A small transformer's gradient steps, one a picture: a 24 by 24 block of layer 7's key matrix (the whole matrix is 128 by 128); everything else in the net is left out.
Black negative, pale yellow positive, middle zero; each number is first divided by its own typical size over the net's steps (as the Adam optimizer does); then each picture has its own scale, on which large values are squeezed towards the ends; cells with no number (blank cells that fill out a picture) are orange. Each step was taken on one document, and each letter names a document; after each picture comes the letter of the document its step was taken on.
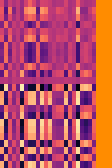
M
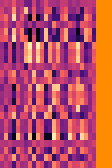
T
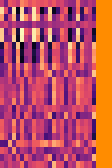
T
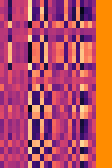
M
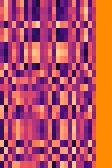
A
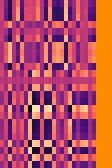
M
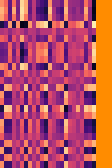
M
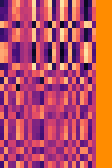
A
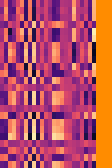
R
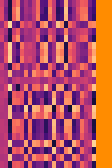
M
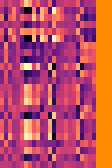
T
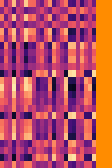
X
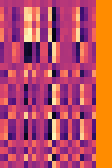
T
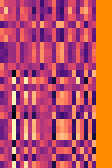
R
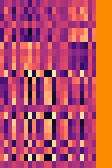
X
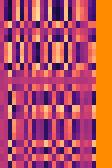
M
